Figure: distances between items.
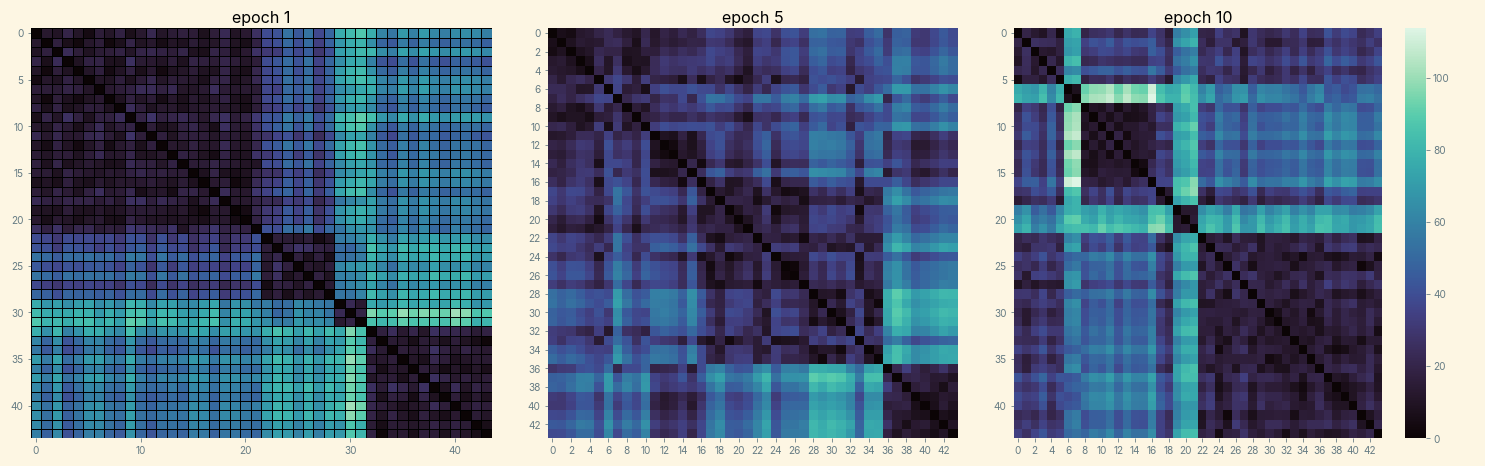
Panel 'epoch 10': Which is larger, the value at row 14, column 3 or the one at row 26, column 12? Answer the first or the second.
the second
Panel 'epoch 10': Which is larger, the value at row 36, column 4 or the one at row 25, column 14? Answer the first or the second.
the second
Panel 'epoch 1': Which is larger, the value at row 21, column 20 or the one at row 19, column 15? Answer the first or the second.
the first
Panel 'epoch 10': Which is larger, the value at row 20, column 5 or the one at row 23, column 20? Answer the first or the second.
the second
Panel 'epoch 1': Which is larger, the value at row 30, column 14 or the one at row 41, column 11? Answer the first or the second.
the first
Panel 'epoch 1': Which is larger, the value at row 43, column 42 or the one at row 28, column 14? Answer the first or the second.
the second
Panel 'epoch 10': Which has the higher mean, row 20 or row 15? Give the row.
20
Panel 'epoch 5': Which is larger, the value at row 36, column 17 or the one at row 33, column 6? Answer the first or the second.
the first
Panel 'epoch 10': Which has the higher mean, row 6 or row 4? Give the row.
6
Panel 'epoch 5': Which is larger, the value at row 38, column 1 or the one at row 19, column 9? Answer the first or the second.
the first
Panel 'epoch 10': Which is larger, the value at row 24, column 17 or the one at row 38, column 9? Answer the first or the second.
the second
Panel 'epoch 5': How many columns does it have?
44
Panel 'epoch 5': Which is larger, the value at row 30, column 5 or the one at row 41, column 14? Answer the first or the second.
the first
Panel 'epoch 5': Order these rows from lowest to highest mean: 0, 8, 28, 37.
0, 8, 28, 37
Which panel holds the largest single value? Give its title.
epoch 10
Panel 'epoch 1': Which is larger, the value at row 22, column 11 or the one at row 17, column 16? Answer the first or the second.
the first
